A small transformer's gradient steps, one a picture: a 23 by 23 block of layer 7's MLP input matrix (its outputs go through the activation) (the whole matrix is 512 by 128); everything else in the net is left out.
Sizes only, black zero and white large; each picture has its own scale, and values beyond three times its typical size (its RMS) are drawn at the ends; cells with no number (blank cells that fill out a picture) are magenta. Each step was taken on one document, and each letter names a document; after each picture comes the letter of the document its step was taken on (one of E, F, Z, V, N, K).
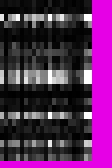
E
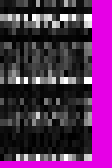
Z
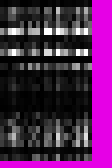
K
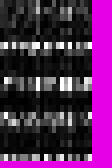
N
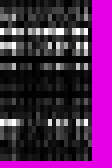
K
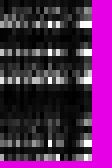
E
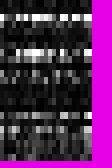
Z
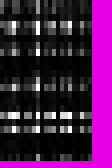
N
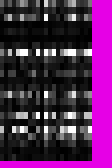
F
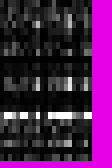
N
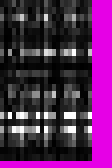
F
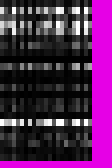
K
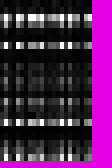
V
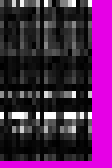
F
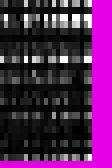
Z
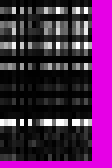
K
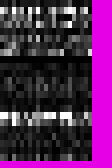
N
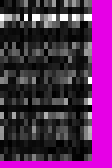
Z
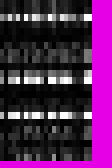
E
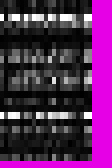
Z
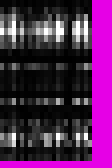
K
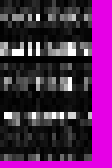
N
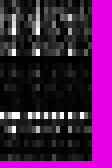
N
